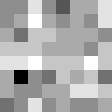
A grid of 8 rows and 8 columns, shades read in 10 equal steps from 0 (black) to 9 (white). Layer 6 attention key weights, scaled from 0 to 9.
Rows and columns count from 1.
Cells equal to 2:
0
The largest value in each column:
8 8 9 7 7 8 9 8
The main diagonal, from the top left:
5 6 7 6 7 6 8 6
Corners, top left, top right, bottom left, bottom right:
5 8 4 6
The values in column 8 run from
4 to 8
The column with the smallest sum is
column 2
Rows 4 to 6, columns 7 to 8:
5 7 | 9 7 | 7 4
